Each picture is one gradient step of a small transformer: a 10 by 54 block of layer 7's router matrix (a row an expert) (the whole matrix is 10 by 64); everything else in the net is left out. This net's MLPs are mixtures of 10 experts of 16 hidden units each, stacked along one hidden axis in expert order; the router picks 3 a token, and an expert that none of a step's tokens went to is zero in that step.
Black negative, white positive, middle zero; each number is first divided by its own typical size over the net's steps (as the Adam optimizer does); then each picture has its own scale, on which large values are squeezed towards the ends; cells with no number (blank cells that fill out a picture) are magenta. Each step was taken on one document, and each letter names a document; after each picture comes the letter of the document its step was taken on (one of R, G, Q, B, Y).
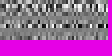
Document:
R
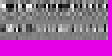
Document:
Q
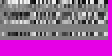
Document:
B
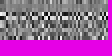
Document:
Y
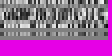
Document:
B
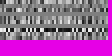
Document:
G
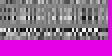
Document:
G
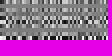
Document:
Y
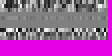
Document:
Q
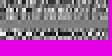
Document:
G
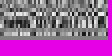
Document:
B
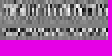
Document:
Q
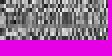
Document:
Y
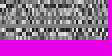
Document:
G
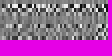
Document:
R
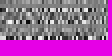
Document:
Y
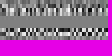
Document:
Q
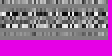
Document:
B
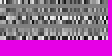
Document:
Y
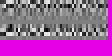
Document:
Q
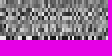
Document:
Y
